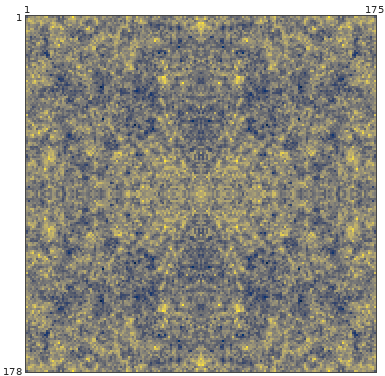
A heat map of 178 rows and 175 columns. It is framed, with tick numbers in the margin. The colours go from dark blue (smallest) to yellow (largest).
Overall the values sit about 50% of the way up the scale. The field is mottled with small blotches. Its left and right halves mirror each other, and so do its top and bottom.
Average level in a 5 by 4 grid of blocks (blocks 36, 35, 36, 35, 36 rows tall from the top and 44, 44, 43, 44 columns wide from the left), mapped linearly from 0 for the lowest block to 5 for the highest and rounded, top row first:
3 2 2 3
2 0 0 2
3 5 5 3
2 0 0 2
3 2 2 3
